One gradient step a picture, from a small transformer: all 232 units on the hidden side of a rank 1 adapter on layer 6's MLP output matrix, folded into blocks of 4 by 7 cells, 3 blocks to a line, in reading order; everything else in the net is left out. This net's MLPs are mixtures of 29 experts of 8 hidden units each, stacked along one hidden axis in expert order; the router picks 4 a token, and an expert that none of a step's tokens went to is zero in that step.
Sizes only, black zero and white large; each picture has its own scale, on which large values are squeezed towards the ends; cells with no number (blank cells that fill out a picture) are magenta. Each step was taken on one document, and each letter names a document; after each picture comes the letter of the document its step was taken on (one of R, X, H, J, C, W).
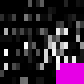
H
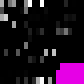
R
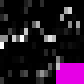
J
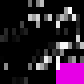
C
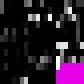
C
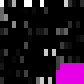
R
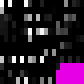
R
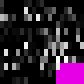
H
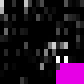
H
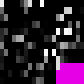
J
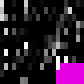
H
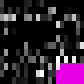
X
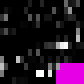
X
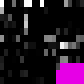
R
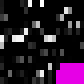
J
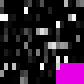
H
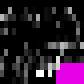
X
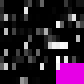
H
